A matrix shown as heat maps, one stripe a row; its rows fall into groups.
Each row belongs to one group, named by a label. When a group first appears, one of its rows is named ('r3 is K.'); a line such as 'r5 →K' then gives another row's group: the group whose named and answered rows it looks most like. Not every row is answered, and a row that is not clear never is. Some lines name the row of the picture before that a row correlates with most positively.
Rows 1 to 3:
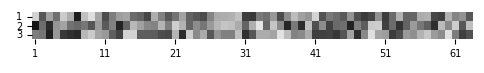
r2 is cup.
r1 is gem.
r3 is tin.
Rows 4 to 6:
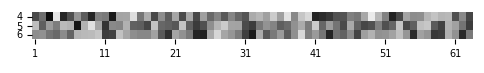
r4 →tin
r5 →gem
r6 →gem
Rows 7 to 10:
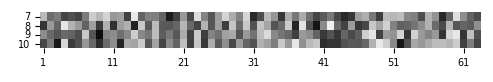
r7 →gem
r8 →cup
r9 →tin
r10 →tin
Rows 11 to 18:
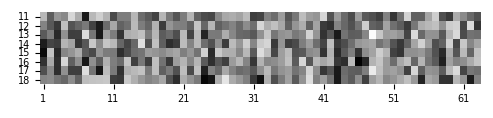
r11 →gem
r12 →tin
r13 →tin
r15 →cup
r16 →cup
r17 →tin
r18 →gem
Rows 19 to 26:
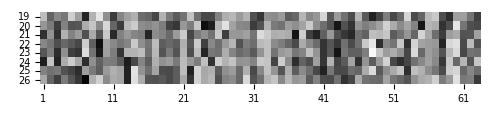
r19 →gem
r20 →gem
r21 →cup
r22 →tin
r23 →tin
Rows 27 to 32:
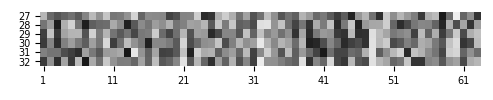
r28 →cup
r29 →cup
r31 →tin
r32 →cup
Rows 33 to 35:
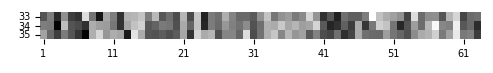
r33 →tin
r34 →tin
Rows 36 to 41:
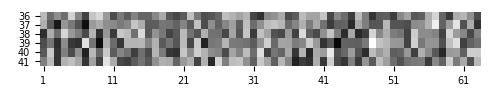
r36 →gem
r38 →cup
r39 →tin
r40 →cup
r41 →cup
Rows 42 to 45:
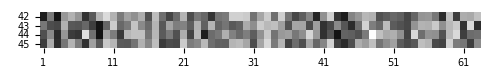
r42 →cup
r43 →tin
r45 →cup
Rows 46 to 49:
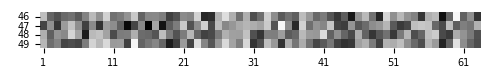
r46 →gem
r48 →gem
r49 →gem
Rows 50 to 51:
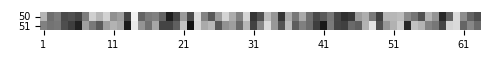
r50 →gem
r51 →tin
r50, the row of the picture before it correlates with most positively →49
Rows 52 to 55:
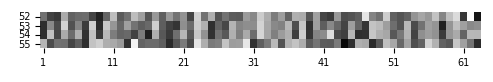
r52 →tin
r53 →cup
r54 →cup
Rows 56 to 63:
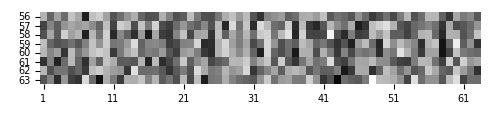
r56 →gem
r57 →cup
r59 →gem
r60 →gem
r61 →cup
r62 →gem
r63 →tin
